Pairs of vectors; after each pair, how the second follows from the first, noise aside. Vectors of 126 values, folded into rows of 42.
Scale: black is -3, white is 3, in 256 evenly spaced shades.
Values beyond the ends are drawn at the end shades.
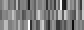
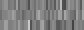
shrunk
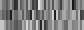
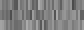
shrunk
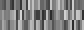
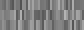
shrunk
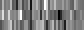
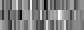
negated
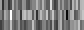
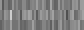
shrunk
